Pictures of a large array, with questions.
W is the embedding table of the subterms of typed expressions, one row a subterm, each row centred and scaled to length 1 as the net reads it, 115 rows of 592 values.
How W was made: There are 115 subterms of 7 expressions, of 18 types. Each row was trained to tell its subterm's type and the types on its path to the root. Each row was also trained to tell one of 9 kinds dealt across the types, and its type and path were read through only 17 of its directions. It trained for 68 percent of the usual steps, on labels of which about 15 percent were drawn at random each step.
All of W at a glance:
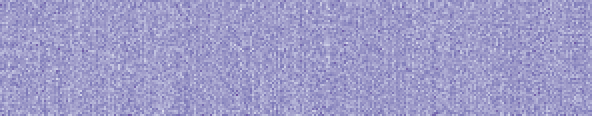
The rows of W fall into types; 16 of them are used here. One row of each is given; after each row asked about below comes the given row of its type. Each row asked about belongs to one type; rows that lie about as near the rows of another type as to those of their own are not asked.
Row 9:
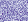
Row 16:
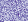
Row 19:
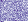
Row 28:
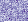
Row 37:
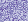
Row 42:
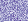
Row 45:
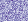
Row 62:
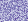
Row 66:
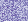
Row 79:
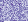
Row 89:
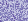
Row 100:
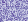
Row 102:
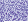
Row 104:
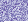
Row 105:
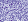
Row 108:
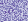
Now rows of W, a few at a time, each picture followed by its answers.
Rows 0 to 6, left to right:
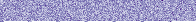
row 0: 45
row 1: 102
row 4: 105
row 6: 66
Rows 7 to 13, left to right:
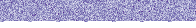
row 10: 105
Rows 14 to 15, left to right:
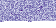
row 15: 16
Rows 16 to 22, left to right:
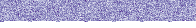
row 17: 102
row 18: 45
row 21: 62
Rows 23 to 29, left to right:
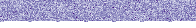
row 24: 62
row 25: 89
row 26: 102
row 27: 9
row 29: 19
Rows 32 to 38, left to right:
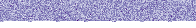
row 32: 89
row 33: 100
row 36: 66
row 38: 102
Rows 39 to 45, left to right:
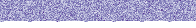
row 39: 62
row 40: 37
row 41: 108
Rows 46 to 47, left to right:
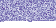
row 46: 79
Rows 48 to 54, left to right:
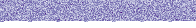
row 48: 104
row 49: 104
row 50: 37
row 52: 89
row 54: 66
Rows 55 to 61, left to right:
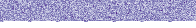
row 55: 89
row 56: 37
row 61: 37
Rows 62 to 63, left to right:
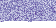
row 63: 37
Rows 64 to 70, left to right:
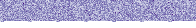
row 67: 105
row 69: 100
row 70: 9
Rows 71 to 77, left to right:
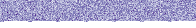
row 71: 9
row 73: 102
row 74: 105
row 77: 108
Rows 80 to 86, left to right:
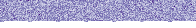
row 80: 104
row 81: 100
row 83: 66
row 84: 104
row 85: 105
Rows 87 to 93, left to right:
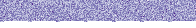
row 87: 104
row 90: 89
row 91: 28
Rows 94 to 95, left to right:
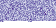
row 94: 79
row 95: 16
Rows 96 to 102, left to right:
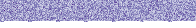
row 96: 104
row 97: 9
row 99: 100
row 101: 105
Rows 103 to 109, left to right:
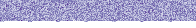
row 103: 19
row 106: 66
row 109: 66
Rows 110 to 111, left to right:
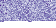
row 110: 28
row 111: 89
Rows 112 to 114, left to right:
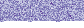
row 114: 37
